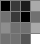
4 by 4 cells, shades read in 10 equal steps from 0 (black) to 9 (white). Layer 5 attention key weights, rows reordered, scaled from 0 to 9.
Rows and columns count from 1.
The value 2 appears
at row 1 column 2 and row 2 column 2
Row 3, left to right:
5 4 4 6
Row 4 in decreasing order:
9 4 4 3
